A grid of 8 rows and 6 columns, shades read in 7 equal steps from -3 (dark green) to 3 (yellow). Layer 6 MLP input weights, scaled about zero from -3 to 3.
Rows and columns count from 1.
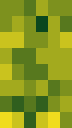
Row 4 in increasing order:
-1 -1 1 1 1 1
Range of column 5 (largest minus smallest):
4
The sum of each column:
8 3 -6 -1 6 4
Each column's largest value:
3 2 0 2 3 2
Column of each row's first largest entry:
4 2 1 1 1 1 6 1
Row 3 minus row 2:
2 1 0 3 0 3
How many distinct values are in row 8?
4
